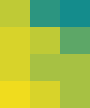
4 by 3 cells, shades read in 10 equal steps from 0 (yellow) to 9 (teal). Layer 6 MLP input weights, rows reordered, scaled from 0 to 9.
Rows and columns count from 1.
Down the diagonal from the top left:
2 2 3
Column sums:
4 14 21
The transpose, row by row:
2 1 1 0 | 8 2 3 1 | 9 6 3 3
